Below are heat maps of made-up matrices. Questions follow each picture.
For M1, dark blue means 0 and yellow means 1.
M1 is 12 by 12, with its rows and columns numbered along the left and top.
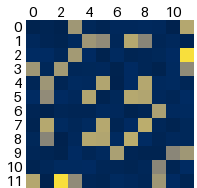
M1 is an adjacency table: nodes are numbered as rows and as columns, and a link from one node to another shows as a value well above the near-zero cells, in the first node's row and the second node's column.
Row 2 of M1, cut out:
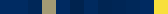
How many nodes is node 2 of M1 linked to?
2
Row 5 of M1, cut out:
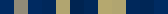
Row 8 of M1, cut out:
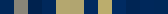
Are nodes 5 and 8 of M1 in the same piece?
yes
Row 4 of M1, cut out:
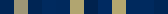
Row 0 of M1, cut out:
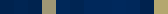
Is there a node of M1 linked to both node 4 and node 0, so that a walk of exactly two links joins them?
no
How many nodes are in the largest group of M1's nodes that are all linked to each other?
4
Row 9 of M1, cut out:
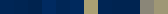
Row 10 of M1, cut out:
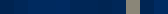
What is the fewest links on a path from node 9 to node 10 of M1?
1
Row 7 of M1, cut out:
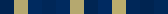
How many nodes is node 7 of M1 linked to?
3
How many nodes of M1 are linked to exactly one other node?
2
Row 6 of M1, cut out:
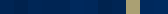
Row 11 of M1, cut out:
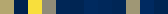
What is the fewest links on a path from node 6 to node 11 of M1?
2
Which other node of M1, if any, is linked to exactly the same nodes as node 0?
node 2
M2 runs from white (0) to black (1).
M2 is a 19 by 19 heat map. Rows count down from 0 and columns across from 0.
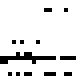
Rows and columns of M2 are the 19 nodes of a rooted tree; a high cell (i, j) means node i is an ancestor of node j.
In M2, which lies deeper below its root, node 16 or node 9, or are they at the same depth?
node 16
